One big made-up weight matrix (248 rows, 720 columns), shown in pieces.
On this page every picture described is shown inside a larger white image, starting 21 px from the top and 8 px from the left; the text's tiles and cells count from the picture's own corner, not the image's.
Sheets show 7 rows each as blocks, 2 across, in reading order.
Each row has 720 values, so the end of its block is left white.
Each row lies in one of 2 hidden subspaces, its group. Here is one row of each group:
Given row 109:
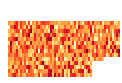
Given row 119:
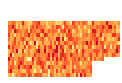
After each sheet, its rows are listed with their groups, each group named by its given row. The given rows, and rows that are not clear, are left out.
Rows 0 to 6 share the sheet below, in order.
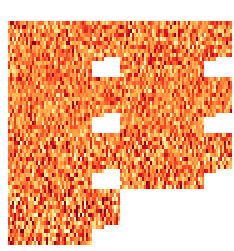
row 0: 119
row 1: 109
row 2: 119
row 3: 119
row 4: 109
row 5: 109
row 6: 109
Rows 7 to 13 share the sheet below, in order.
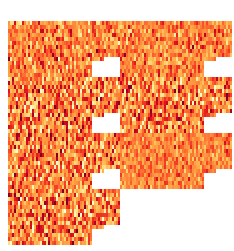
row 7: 119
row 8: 109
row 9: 119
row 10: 109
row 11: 119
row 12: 109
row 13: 109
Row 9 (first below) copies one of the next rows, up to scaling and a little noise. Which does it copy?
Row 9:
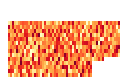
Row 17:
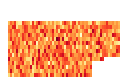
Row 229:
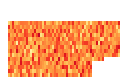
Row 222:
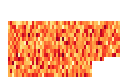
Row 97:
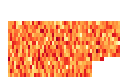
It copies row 229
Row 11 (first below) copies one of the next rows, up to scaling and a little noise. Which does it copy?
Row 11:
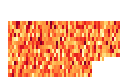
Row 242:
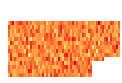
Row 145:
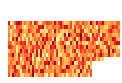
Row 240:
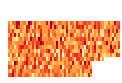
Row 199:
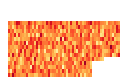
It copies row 240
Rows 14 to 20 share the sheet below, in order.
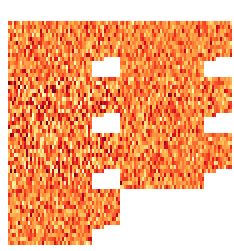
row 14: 119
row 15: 119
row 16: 109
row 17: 119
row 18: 119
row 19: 109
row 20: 119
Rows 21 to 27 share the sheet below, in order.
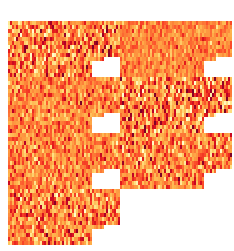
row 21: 109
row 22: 119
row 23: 109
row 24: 119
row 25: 109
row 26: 119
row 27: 109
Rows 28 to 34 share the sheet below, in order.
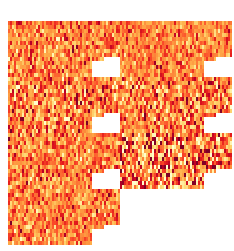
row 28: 119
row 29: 109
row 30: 109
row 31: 109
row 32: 109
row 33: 119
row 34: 119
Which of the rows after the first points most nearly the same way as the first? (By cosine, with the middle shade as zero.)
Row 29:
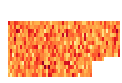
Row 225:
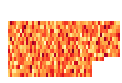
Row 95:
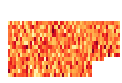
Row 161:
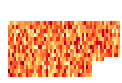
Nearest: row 225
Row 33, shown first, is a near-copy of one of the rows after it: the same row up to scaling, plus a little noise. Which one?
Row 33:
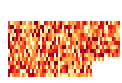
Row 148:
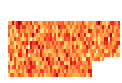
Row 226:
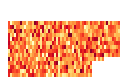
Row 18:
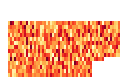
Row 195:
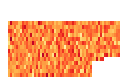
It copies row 226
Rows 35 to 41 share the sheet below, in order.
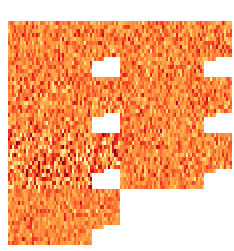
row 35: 119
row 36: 109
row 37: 109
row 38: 119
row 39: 109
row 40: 109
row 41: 119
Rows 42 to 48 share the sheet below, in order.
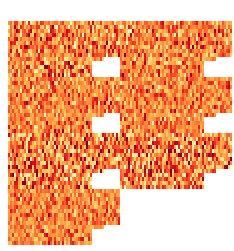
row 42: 109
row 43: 109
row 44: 109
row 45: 109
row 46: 119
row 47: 119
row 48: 109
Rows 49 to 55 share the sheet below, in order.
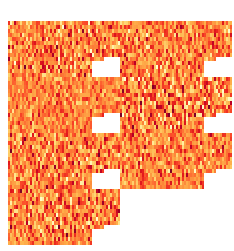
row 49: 119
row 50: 109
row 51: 119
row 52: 119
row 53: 119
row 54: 119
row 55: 119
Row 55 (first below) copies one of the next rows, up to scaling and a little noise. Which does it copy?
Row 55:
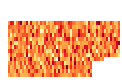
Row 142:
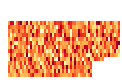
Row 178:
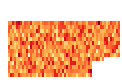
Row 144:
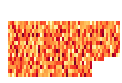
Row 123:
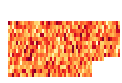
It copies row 142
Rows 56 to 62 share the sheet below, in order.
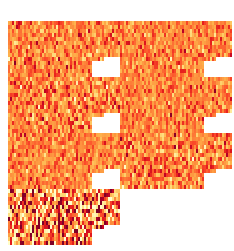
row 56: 119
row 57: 119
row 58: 109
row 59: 119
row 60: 109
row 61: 109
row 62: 119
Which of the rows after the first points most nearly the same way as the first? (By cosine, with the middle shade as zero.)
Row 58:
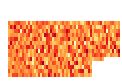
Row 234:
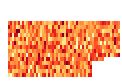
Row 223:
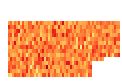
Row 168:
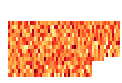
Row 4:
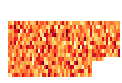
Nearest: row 4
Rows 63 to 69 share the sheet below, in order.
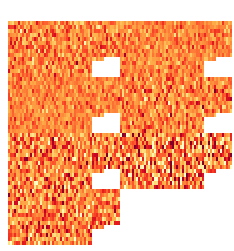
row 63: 109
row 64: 109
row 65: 119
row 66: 119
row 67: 109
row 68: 119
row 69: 109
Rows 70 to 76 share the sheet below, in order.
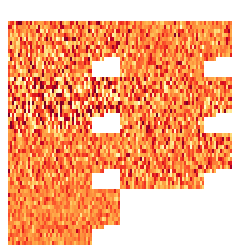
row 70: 119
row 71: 109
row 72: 119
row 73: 109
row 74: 119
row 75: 119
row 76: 109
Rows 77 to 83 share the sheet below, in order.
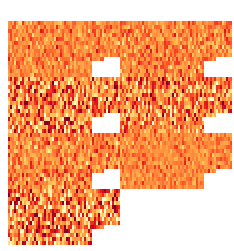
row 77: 119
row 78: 109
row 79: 109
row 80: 119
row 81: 109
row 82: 119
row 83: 109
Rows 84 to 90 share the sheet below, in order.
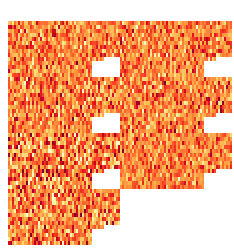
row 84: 109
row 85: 119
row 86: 119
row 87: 109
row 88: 109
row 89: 119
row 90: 109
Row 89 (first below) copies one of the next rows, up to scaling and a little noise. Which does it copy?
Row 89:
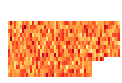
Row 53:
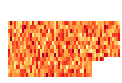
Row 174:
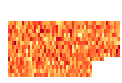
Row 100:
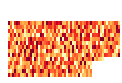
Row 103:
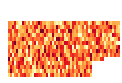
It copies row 53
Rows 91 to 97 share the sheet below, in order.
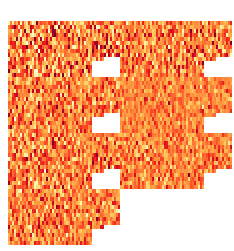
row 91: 109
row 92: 119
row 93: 119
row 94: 119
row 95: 109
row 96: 109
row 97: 119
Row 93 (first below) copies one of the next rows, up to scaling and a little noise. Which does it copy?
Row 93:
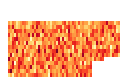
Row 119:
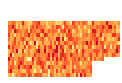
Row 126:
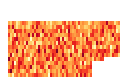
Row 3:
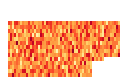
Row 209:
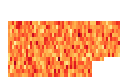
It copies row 126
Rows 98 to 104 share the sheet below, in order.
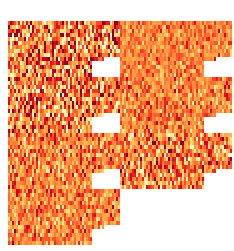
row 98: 109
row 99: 109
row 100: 119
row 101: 109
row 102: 119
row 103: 119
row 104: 119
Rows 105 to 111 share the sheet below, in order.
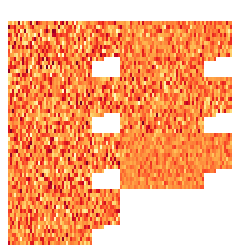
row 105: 109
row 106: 109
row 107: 109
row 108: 109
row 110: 109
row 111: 119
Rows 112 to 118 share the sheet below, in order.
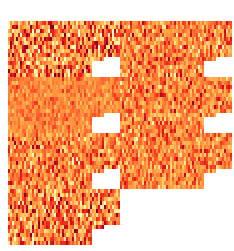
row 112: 109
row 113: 109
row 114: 109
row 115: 109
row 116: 119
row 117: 119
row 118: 119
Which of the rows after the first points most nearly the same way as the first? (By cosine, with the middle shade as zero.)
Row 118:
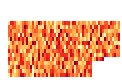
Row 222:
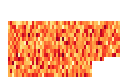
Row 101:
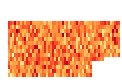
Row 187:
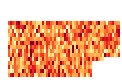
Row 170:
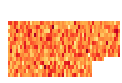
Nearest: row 222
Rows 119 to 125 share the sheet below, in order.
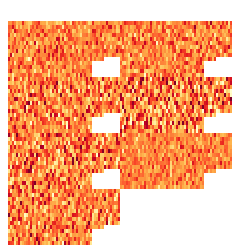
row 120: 119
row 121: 119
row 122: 119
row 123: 119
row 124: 119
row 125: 109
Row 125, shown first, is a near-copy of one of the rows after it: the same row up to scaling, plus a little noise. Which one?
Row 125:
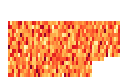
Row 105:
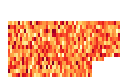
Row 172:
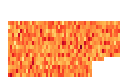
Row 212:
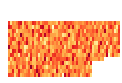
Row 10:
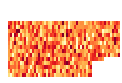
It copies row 212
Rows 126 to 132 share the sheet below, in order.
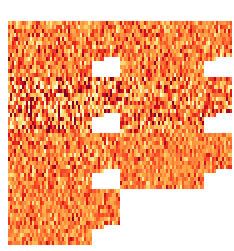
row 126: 119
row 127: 109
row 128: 119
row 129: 109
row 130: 109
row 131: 109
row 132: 119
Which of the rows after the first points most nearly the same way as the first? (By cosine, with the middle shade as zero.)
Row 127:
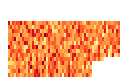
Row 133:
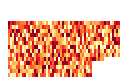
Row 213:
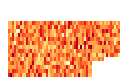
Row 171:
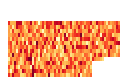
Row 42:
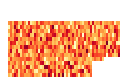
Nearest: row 133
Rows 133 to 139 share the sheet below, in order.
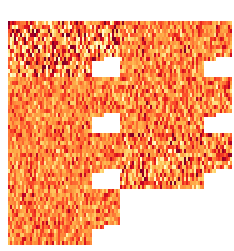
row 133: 109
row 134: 119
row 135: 109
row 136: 109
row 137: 119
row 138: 119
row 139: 119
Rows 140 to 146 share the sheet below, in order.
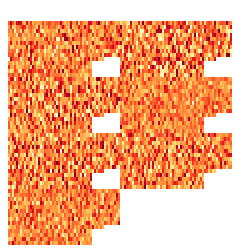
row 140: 119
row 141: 109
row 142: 119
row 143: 109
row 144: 119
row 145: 119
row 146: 119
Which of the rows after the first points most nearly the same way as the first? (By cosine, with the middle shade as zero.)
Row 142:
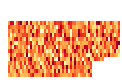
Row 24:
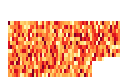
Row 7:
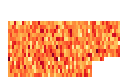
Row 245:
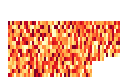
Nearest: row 245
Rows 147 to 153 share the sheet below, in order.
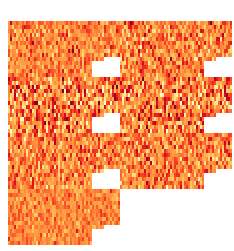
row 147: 119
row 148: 119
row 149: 109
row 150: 109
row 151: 119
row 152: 109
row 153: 109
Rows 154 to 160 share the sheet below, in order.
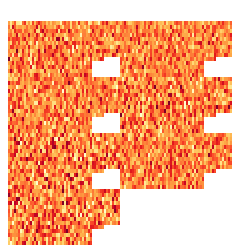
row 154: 119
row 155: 119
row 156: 109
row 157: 119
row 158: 109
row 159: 119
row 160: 109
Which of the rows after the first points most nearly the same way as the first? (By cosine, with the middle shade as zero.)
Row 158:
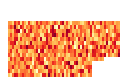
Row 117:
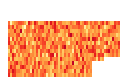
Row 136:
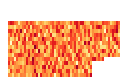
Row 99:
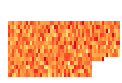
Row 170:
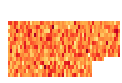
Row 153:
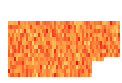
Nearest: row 170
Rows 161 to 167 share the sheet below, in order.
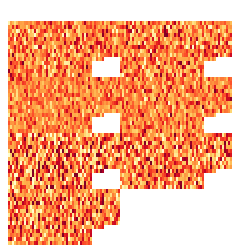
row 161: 109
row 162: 109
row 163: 119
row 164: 119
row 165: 119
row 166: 109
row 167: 119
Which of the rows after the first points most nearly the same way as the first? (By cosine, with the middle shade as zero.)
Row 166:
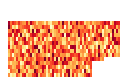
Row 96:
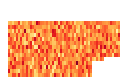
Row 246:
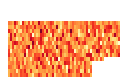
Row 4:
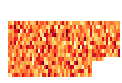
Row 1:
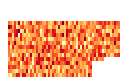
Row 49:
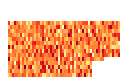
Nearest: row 1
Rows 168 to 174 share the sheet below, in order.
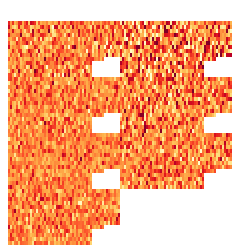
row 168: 109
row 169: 109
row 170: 109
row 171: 119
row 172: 109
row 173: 109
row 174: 119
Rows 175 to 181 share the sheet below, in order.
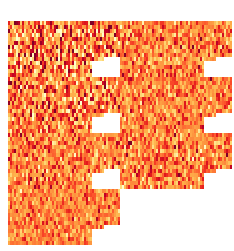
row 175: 119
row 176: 109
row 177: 109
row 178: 119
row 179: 109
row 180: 109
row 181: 119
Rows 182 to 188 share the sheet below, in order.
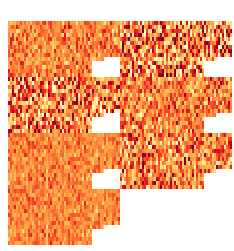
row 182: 109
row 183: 109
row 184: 109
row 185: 119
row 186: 109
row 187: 119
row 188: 109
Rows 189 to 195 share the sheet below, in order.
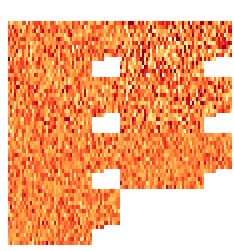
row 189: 119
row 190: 119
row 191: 109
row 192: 109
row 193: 119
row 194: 109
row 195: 119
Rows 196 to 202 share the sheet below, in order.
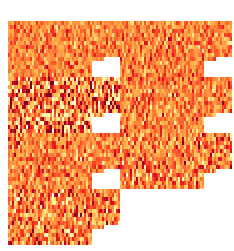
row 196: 109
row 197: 119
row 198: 109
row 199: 119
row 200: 109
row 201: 119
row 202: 109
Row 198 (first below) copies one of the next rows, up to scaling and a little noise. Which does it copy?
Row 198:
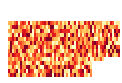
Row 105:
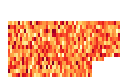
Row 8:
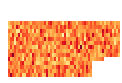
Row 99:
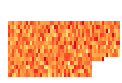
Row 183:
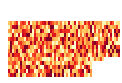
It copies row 183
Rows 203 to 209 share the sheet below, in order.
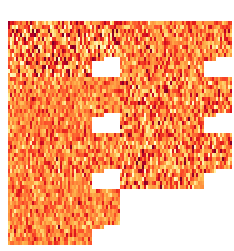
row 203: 109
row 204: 109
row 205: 119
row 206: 109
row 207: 119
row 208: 119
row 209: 119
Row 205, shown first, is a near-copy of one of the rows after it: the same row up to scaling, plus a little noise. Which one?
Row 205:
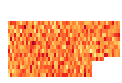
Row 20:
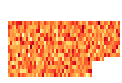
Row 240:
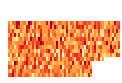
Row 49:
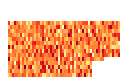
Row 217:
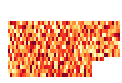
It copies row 217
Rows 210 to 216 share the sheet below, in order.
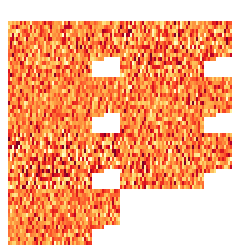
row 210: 109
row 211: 109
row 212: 109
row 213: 109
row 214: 109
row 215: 119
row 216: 109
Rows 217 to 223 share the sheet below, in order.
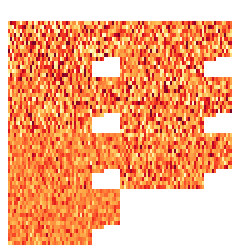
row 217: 119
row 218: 109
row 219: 119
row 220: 109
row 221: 119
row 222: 119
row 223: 109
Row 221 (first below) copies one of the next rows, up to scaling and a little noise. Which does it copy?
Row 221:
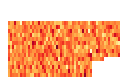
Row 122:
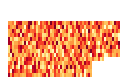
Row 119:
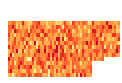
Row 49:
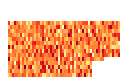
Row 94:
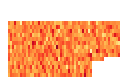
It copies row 94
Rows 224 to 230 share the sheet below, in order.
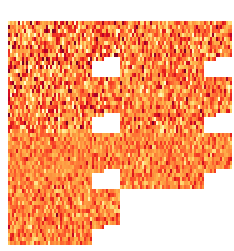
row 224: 109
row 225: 119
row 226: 119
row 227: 109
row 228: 109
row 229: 119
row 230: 119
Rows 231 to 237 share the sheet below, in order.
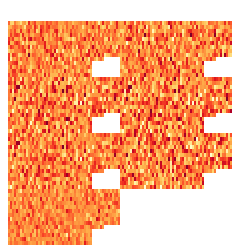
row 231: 119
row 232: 119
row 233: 109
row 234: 109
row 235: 109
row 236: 119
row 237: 119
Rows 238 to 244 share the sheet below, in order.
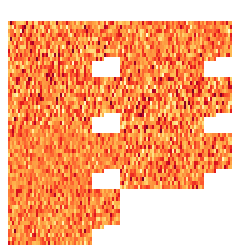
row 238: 119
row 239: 109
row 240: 119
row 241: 119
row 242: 119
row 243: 119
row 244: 119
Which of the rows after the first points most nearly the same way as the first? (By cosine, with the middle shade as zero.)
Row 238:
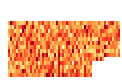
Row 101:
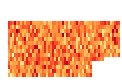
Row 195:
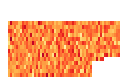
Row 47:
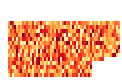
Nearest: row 195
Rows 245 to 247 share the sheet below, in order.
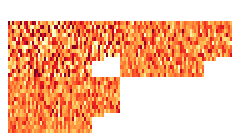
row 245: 109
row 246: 119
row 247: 119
